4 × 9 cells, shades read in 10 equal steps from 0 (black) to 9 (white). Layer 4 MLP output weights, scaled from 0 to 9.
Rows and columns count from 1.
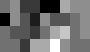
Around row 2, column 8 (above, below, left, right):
5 4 3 5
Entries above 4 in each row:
4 3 3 4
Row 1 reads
4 5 2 2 0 0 6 5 5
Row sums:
29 29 38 44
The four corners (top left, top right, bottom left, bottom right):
4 5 4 4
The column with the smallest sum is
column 3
